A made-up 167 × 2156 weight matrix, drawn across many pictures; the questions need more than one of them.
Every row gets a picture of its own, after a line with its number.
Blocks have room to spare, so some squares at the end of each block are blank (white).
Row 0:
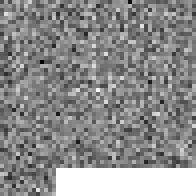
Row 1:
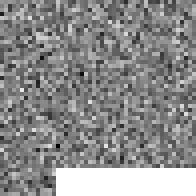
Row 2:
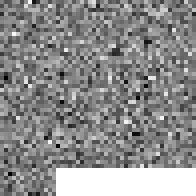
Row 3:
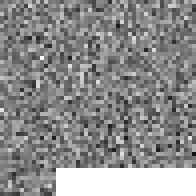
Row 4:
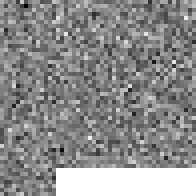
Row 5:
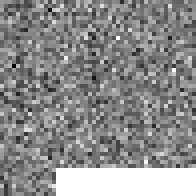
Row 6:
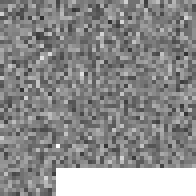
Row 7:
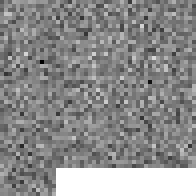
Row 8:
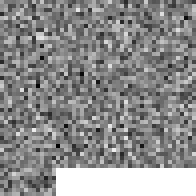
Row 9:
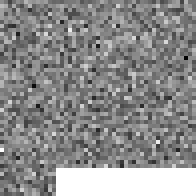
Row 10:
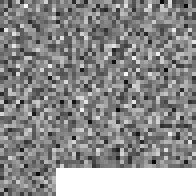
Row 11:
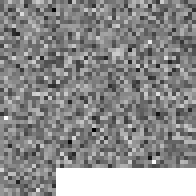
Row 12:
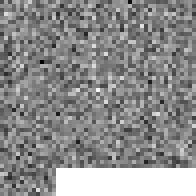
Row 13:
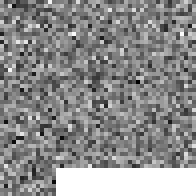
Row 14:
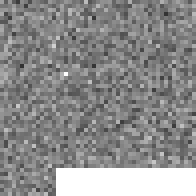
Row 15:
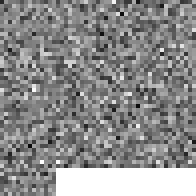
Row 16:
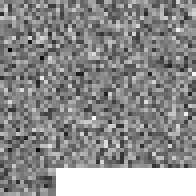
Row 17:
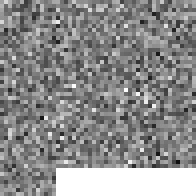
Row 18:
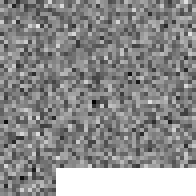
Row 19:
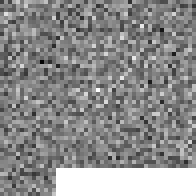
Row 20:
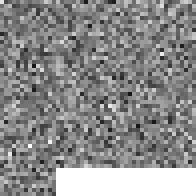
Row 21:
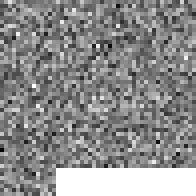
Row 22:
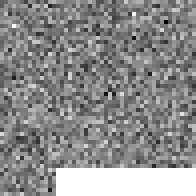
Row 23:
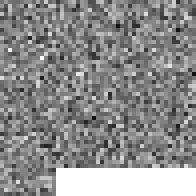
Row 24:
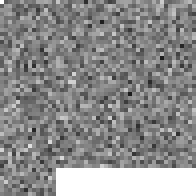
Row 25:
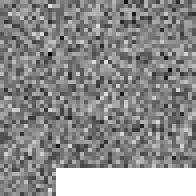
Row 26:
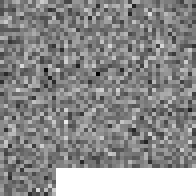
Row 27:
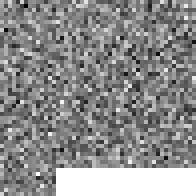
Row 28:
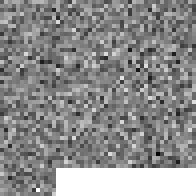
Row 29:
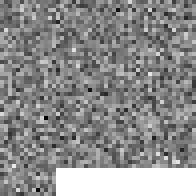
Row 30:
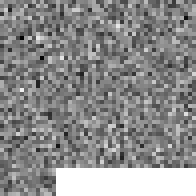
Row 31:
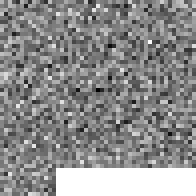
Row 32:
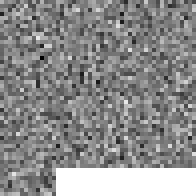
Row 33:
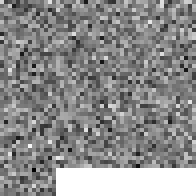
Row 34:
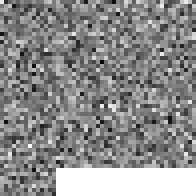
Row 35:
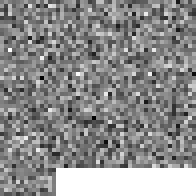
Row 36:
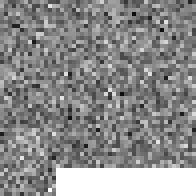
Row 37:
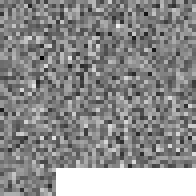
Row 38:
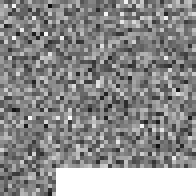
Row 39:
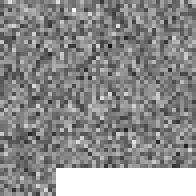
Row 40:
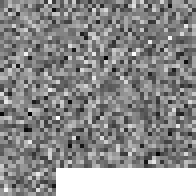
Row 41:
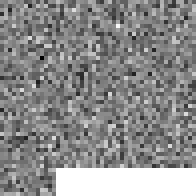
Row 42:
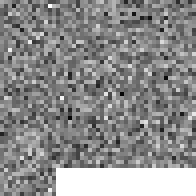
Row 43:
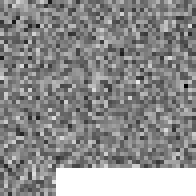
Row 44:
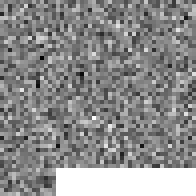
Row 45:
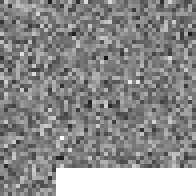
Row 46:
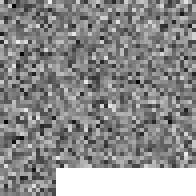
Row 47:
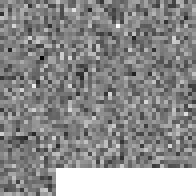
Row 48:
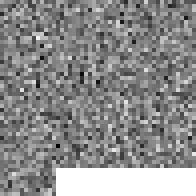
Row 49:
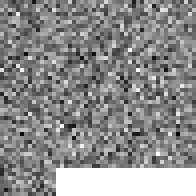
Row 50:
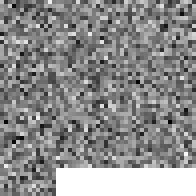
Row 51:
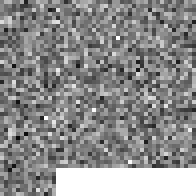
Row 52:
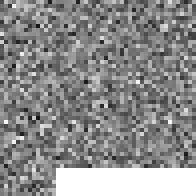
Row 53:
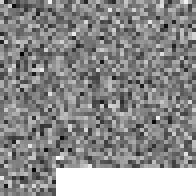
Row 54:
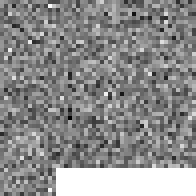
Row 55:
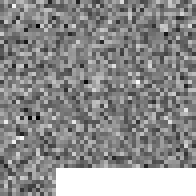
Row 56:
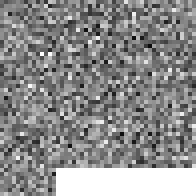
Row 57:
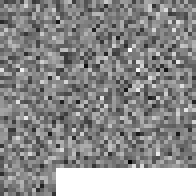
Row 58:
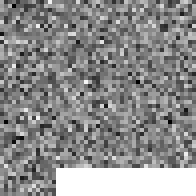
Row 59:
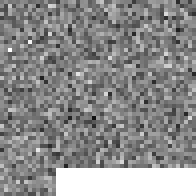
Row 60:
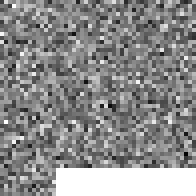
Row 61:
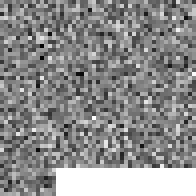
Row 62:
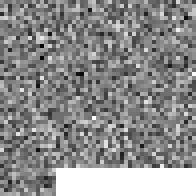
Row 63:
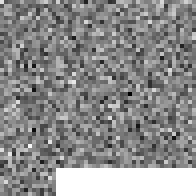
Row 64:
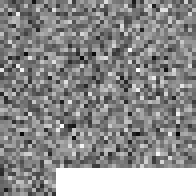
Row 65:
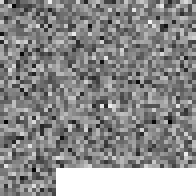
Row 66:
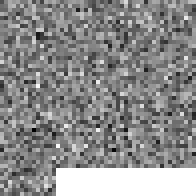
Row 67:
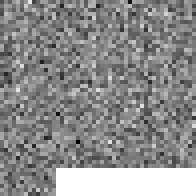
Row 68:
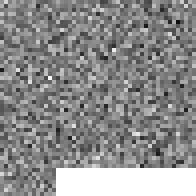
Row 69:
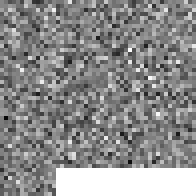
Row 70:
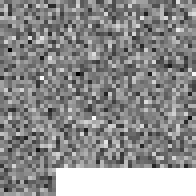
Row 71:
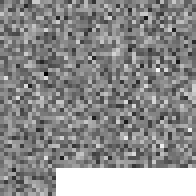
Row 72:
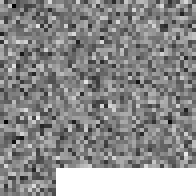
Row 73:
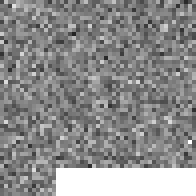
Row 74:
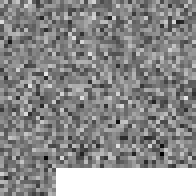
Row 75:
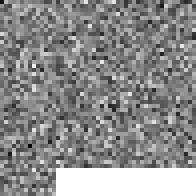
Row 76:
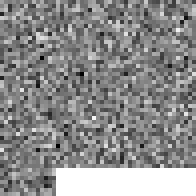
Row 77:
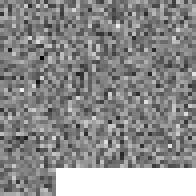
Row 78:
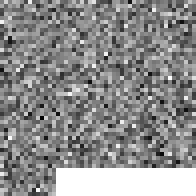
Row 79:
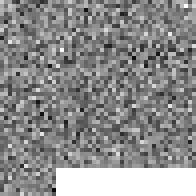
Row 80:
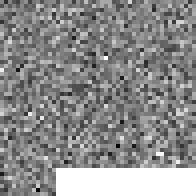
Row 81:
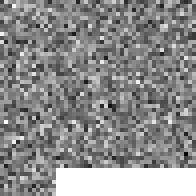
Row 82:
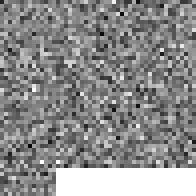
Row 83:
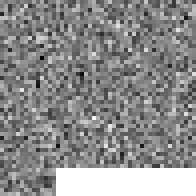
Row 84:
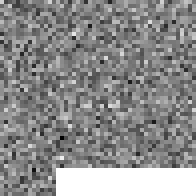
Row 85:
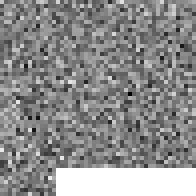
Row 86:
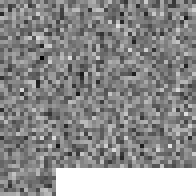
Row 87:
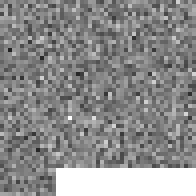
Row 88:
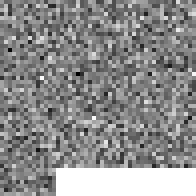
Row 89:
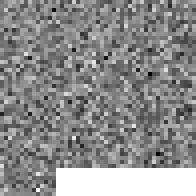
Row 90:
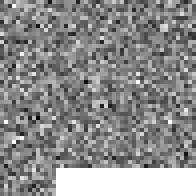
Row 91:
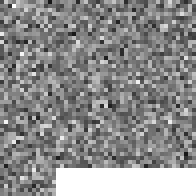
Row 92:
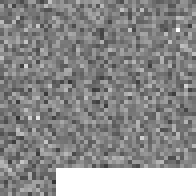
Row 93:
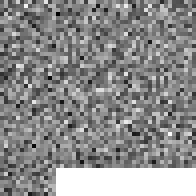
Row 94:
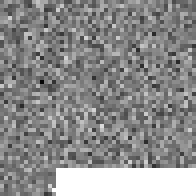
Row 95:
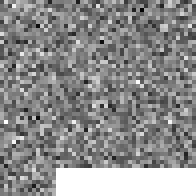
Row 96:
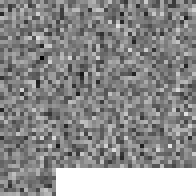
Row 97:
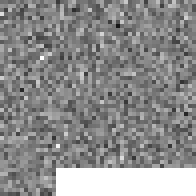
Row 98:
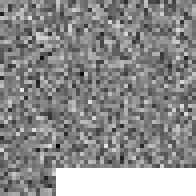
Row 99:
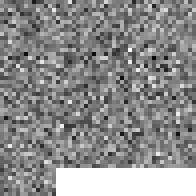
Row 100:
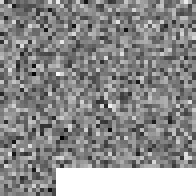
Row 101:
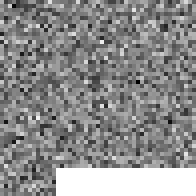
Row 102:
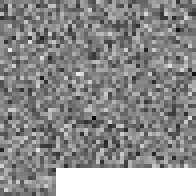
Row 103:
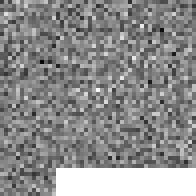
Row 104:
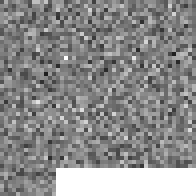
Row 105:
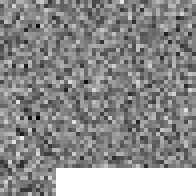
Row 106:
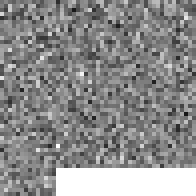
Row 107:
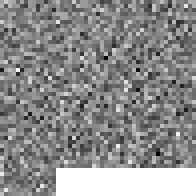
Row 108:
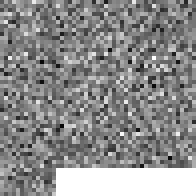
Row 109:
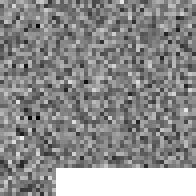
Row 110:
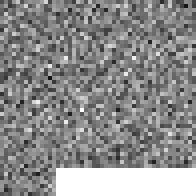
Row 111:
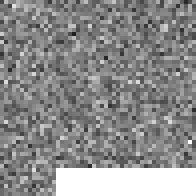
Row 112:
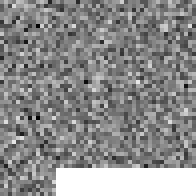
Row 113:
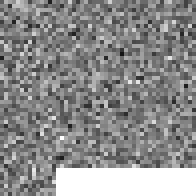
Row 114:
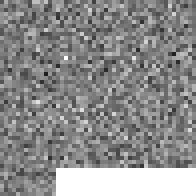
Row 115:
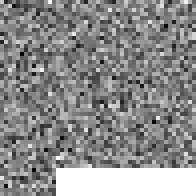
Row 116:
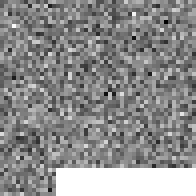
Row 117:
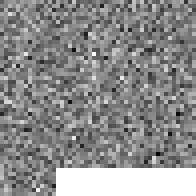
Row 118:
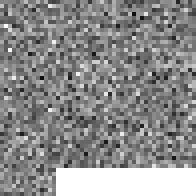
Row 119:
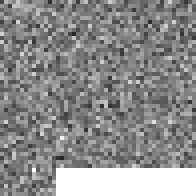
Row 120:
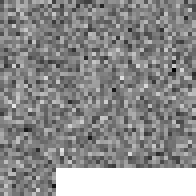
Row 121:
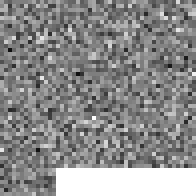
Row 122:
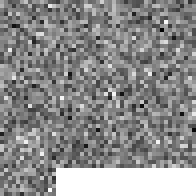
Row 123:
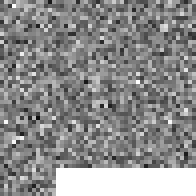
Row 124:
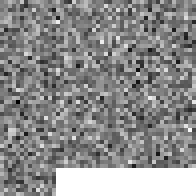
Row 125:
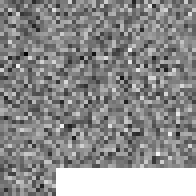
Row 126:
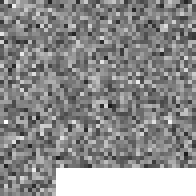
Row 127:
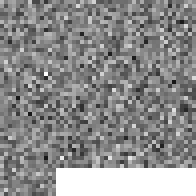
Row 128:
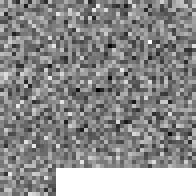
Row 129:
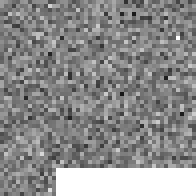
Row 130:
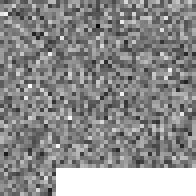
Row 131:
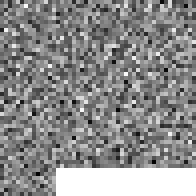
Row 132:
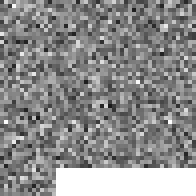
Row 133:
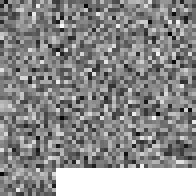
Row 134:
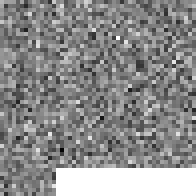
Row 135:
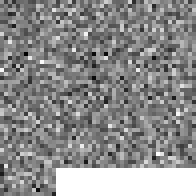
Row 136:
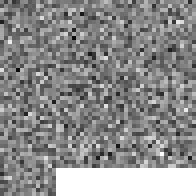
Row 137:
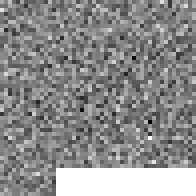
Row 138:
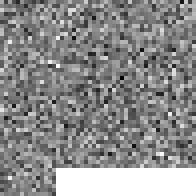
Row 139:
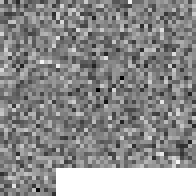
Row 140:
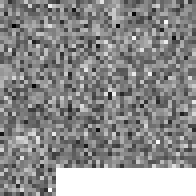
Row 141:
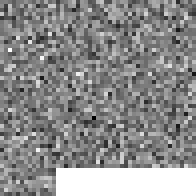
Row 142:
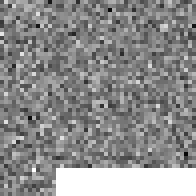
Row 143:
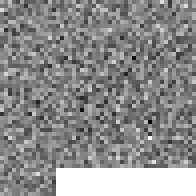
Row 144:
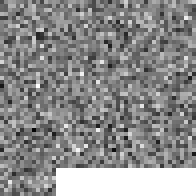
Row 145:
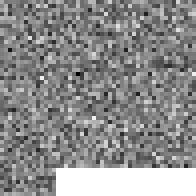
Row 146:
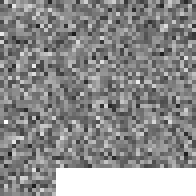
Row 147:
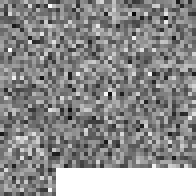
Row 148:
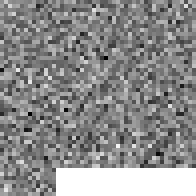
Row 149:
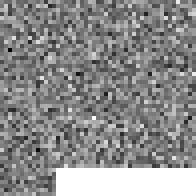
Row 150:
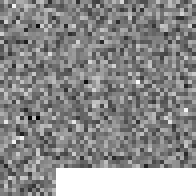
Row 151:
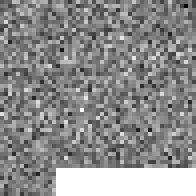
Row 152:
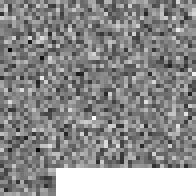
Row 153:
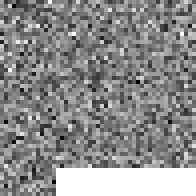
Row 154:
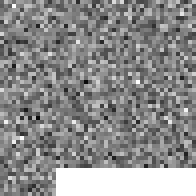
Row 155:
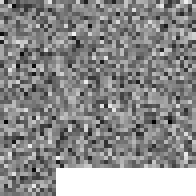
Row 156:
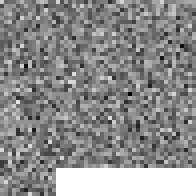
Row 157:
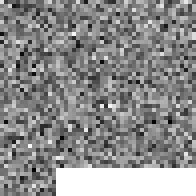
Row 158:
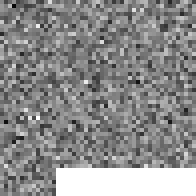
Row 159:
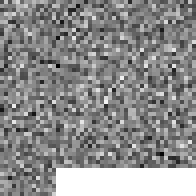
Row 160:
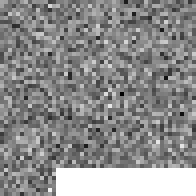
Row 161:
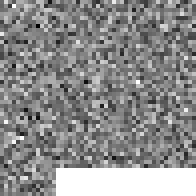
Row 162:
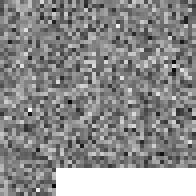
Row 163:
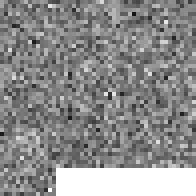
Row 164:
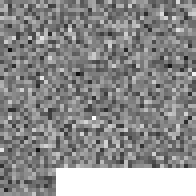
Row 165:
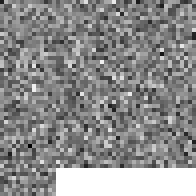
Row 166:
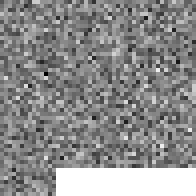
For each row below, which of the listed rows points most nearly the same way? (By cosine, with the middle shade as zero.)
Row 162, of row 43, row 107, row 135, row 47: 107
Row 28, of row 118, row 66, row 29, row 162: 162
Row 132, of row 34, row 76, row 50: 76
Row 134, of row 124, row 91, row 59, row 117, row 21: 124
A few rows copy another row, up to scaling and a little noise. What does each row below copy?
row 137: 143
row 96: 86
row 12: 0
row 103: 19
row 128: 31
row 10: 131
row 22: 116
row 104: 114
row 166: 71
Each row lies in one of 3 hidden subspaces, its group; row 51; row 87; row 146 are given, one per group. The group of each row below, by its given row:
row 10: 51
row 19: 51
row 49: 51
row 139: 51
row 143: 51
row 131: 51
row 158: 146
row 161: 146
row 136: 51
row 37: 87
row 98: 87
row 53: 146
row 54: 87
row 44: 87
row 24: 146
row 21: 87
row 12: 51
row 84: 146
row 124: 51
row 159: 51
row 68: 51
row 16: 87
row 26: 51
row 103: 51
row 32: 87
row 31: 51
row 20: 146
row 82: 146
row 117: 51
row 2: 51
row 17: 51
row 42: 87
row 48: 87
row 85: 146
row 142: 146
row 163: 87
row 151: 51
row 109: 146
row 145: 87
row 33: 146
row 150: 146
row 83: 87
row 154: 146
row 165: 146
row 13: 146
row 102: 87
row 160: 87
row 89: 51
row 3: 87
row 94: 51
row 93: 51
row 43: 146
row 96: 87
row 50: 146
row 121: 87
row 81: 146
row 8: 87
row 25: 87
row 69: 51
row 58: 146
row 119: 146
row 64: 51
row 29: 51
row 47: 87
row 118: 87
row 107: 51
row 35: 87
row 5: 51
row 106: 87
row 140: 87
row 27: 51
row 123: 146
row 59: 87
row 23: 87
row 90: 146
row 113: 146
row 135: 51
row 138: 51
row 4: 51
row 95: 146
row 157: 146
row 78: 51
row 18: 146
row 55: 146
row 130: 87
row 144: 87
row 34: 146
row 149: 87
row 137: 51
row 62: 87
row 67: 51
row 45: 146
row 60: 146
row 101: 146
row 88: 87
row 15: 146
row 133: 51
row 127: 51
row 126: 146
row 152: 87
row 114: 51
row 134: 51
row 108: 51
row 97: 87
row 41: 87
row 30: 87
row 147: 87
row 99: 51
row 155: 146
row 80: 51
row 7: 51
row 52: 146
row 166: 51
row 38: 87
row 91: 146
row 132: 146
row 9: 87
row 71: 51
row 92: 146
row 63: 146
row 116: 87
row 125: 51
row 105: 146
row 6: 87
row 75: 146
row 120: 51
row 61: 87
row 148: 51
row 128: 51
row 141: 87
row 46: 146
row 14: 51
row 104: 51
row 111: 146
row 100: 146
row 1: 87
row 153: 146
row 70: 87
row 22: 87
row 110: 51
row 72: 146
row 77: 87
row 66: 87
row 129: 87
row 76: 87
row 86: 87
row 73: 146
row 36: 87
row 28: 51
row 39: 87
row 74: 51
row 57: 51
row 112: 146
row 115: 146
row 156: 146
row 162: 51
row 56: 87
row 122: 87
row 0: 51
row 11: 51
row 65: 146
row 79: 51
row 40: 51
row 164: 87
